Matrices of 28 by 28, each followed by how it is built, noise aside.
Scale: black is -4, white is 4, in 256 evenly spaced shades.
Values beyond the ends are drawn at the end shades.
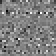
uneven rows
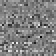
uneven rows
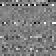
uneven rows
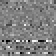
uneven rows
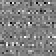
uneven rows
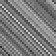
Toeplitz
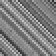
Toeplitz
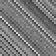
Toeplitz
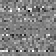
uneven rows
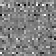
uneven rows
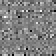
uneven rows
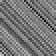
Toeplitz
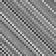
Toeplitz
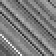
Toeplitz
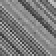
Toeplitz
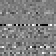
uneven rows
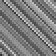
Toeplitz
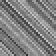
Toeplitz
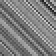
Toeplitz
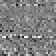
uneven rows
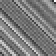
Toeplitz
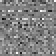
uneven rows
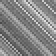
Toeplitz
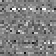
uneven rows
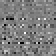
uneven rows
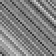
Toeplitz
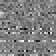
uneven rows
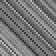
Toeplitz
